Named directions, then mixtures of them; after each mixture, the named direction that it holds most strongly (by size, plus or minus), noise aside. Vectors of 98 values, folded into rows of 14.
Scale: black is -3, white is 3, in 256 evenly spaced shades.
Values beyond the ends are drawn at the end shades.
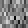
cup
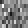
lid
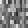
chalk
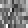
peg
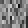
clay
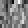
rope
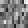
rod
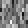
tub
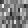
lid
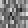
chalk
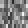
peg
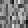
clay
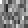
chalk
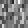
rope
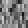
rope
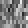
clay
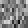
rod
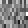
chalk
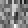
chalk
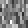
tub
